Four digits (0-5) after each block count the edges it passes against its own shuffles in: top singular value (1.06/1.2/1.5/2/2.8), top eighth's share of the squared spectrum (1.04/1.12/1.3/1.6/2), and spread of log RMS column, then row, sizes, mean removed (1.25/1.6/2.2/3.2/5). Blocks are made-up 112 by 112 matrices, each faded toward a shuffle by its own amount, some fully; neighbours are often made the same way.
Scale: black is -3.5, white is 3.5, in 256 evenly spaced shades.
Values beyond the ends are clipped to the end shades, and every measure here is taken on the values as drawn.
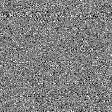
1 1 0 3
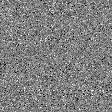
1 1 0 2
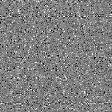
4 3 1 2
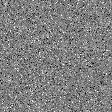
0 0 0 0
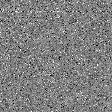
1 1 0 2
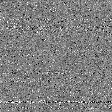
2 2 0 3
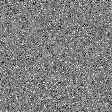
0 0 0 1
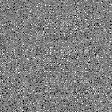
4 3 2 2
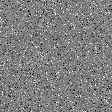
0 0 0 0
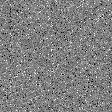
1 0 1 0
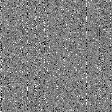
2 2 3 0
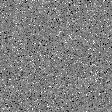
0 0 0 0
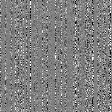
2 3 5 0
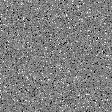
0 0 0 0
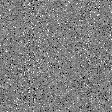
1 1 2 0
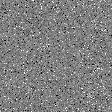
0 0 1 0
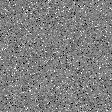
0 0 0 0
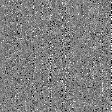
2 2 3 0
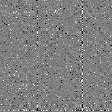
5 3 2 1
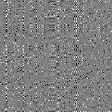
5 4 2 2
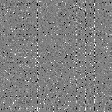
5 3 2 1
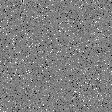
2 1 0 0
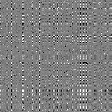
5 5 4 4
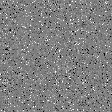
3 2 1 0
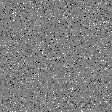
3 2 0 0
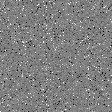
3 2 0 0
